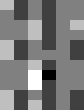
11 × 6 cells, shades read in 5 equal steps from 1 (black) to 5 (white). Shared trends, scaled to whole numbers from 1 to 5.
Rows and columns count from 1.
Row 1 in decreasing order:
4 3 3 3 2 2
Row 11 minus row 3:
1 -1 0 0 0 -2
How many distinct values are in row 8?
3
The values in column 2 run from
2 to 3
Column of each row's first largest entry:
1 1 3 3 1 1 3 3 3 1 1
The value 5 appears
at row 8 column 3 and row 9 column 3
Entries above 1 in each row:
6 6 6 6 6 6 6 5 6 6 6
